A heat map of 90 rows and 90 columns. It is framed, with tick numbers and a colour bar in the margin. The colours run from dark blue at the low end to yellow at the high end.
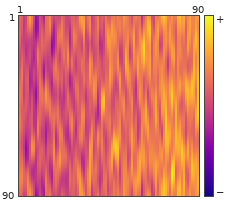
There is an overall slope up to the right. The histogram is bell-shaped. The grain runs up and down.
